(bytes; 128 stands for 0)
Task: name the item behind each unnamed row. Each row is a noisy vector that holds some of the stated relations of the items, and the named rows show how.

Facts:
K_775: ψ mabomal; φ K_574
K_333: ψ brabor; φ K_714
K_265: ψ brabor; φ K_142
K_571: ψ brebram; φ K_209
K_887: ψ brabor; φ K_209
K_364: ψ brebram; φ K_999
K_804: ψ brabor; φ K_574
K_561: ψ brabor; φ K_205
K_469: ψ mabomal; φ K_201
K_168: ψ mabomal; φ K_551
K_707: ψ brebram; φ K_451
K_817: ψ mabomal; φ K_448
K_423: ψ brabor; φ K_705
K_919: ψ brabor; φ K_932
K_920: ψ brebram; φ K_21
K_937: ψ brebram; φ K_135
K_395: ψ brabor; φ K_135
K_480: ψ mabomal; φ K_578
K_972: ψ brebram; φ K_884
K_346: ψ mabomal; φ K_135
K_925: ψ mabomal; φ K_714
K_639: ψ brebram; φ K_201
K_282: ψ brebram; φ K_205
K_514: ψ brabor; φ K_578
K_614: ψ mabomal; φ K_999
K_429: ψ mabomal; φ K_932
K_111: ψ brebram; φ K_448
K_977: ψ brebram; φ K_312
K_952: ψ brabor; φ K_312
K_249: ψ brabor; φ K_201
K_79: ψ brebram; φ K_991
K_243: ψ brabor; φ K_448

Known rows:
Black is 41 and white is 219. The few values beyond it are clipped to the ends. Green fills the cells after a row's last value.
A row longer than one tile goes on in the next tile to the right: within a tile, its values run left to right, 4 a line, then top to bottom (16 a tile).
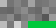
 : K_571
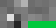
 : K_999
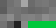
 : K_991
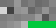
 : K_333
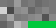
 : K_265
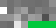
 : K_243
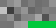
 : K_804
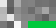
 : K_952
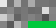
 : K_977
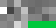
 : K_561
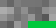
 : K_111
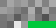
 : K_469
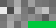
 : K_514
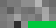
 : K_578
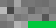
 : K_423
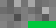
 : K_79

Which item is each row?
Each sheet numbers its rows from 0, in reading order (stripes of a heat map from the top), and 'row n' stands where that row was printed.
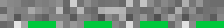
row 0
K_346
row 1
K_282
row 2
K_639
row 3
K_937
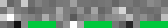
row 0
K_312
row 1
K_395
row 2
K_448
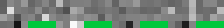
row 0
K_135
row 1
K_887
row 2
K_714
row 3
K_205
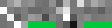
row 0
K_249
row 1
K_201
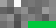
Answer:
K_364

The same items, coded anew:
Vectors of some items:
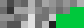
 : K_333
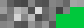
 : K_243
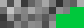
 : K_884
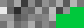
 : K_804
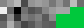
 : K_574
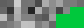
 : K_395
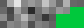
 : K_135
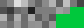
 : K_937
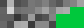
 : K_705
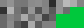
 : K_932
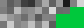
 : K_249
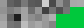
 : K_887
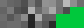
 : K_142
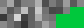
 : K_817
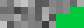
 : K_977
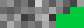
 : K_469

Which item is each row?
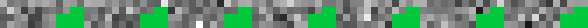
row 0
K_999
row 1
K_312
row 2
K_919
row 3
K_614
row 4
K_714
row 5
K_952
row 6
K_111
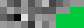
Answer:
K_209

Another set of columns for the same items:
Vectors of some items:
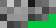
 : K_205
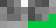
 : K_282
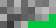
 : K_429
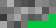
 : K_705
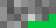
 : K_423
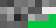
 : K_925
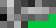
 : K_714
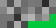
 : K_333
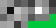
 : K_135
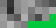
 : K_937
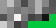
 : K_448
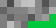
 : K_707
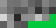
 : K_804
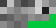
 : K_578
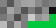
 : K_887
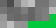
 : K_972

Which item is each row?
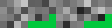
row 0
K_561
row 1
K_817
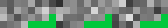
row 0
K_346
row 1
K_480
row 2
K_201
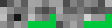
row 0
K_514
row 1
K_249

